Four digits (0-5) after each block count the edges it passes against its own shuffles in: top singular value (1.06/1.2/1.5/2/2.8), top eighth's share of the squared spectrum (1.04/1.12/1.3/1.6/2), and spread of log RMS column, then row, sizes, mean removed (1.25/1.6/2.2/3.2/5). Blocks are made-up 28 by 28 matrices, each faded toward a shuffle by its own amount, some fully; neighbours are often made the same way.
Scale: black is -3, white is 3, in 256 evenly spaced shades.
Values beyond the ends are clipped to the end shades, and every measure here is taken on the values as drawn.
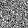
2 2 0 0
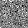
2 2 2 0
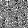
2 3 1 0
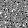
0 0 0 0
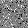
0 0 0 0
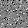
2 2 0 1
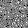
0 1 0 0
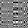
4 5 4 3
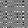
4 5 3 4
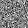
0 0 1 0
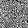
1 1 1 0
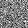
0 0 1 0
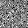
0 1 1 0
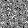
0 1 0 0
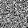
0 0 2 0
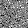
0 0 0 0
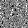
1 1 1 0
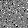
0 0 0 0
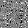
3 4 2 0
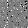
3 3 1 0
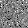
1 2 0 0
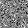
1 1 0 0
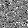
0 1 0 0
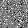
0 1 0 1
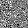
2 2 1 0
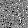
0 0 0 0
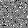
0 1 0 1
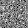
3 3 1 0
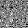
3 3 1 1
